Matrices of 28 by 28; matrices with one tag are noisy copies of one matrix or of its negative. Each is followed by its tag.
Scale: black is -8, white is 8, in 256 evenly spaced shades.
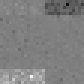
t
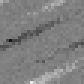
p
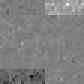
t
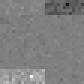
t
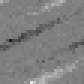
p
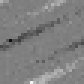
p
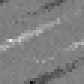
p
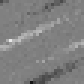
p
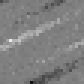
p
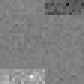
t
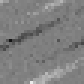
p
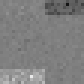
t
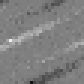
p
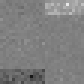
t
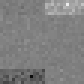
t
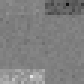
t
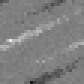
p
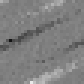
p
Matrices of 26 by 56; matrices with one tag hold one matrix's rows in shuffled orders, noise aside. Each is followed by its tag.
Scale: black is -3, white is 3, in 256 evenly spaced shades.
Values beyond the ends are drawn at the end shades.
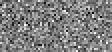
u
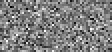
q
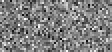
u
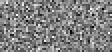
q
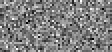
q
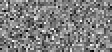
q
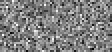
q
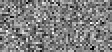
q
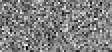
u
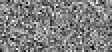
q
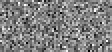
u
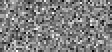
q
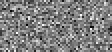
q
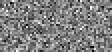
q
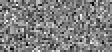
q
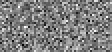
u
